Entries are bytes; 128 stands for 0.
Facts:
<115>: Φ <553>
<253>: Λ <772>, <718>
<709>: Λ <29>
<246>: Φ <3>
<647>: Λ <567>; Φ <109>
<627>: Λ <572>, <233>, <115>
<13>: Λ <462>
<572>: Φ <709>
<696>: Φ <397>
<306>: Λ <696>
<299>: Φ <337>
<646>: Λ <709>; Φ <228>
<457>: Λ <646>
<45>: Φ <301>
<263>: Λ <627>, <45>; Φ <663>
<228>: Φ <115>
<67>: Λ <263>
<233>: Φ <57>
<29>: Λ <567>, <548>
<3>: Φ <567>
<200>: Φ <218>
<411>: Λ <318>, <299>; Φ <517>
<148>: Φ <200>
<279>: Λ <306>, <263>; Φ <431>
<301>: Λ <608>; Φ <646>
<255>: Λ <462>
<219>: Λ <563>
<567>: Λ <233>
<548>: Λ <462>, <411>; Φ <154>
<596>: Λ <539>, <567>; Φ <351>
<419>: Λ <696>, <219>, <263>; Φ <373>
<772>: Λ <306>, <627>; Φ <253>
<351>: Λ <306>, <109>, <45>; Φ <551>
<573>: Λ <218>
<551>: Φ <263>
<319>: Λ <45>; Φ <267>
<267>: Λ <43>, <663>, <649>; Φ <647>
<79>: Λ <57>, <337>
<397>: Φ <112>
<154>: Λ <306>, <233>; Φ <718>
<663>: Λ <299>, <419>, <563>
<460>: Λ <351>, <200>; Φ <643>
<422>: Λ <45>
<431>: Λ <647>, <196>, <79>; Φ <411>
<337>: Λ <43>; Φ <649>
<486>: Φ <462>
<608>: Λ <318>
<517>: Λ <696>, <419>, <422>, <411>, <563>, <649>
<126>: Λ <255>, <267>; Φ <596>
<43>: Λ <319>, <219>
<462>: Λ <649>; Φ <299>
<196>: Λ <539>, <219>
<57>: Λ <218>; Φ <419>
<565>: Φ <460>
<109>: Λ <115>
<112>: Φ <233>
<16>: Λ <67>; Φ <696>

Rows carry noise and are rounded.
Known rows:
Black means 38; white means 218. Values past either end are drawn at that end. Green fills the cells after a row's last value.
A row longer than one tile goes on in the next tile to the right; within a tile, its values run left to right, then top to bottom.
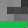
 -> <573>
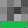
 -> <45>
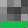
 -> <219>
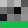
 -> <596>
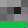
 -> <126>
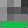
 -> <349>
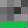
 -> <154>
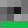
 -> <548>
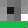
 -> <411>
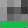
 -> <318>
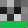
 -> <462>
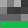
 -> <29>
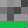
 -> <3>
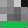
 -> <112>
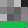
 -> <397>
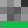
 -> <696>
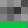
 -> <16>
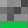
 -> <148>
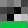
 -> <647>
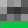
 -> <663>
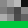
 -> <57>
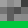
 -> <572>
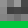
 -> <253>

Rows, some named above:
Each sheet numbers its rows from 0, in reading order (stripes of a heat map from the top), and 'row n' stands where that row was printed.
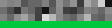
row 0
<460>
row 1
<319>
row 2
<43>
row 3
<112>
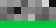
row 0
<126>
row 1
<112>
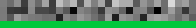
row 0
<109>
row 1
<627>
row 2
<596>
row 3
<419>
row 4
<551>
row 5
<263>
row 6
<228>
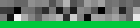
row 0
<267>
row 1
<460>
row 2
<462>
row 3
<351>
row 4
<431>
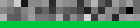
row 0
<112>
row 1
<218>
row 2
<649>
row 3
<337>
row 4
<263>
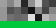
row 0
<373>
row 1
<299>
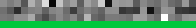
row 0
<772>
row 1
<233>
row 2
<115>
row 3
<112>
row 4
<608>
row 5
<411>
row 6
<422>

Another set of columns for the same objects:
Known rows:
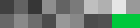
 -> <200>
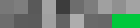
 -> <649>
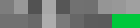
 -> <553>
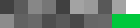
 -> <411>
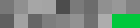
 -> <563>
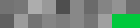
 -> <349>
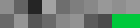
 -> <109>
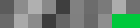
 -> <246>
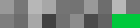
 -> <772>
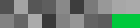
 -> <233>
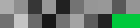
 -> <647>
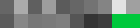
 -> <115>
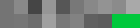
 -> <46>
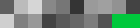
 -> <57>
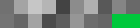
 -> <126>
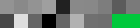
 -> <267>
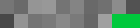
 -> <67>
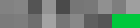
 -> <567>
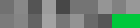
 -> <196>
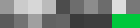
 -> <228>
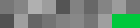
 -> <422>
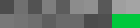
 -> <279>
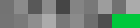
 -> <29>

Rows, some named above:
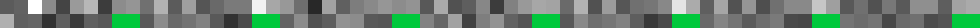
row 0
<431>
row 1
<115>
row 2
<109>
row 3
<233>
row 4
<115>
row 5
<45>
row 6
<279>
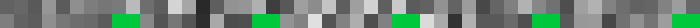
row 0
<517>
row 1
<337>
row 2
<351>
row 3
<218>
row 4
<419>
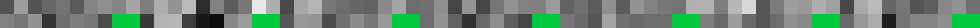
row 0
<397>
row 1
<301>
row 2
<419>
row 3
<319>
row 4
<517>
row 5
<318>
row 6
<112>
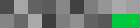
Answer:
<233>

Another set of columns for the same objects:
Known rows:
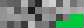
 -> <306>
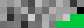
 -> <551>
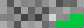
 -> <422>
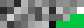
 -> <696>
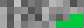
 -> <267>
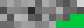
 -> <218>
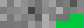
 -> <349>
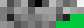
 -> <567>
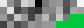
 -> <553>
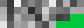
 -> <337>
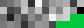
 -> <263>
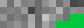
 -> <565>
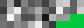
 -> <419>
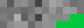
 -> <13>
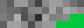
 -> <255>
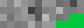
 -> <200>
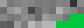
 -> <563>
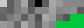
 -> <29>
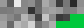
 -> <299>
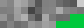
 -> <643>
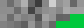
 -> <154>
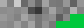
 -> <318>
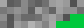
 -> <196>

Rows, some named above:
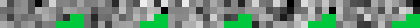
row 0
<647>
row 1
<663>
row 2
<299>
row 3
<646>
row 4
<126>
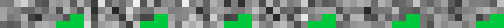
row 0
<109>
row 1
<337>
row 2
<299>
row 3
<319>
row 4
<218>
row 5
<517>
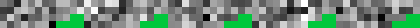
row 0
<16>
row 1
<115>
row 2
<462>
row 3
<45>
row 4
<57>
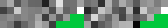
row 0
<233>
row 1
<696>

